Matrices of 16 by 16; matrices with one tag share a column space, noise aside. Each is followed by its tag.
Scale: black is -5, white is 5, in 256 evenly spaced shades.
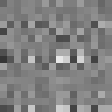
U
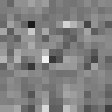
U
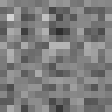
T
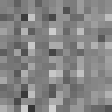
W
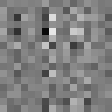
T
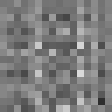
W
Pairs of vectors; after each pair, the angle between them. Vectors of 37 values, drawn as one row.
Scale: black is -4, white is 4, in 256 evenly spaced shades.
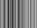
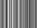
nearly opposite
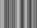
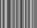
orthogonal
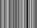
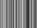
partly aligned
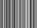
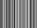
nearly parallel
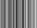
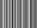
partly opposed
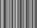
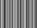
nearly parallel
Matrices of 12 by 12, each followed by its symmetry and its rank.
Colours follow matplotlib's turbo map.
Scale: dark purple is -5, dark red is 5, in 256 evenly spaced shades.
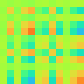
symmetric, rank one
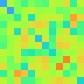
symmetric, full rank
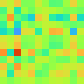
neither, rank two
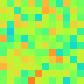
neither, full rank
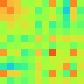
symmetric, rank two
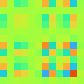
symmetric, rank one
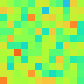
neither, full rank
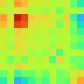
symmetric, rank two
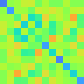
symmetric, full rank
